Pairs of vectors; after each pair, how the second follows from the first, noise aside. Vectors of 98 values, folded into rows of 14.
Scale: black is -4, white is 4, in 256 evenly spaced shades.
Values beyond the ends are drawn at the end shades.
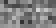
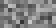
sign-scrambled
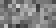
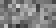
copied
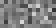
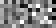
scaled up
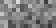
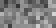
reversed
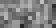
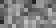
reversed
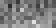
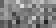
reversed
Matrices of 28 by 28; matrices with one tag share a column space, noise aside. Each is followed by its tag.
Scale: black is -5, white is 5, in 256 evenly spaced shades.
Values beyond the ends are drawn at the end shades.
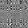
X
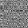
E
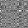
E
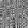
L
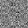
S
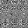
X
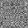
S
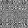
X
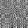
L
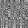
L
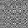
E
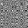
E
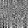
L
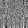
L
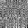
L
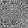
X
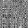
L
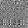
X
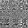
X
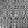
L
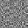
S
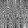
L
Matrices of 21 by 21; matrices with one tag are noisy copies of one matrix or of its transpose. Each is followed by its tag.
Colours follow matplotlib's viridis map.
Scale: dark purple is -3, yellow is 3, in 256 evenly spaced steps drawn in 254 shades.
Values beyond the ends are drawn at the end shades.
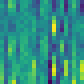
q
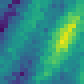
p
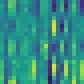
q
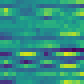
q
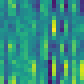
q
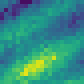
p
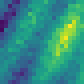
p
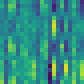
q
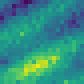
p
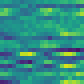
q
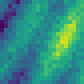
p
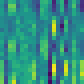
q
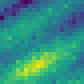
p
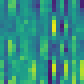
q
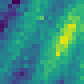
p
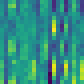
q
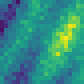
p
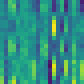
q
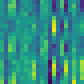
q
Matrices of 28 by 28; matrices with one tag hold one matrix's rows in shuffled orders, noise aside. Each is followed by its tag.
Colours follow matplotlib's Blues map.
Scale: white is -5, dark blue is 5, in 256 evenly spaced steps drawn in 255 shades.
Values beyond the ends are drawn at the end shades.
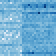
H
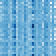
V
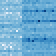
H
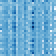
V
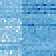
H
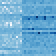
H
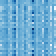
V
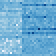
H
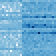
H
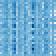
V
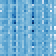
V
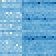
H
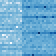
H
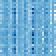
V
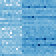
H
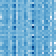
V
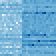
H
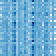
V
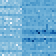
H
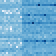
H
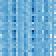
V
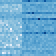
H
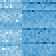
H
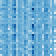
V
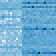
H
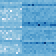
H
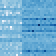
H
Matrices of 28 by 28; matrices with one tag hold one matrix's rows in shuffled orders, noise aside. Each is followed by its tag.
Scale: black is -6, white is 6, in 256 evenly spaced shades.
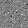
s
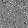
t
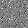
t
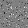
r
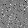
t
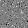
s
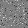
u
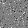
u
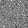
u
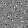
s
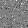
s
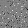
s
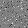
s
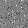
s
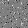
s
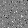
s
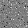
r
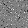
r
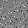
u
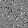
s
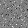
s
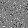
u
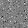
t
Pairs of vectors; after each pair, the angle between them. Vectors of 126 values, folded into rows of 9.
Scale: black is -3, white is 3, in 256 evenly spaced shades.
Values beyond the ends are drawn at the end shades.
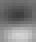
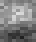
nearly opposite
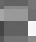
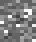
orthogonal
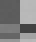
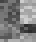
nearly parallel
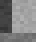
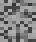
orthogonal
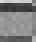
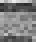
nearly parallel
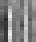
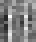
nearly parallel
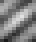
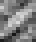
nearly parallel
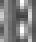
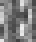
nearly parallel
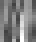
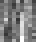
nearly parallel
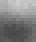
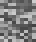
orthogonal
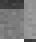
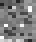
partly aligned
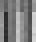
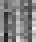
nearly parallel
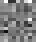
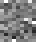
partly aligned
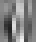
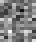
partly opposed
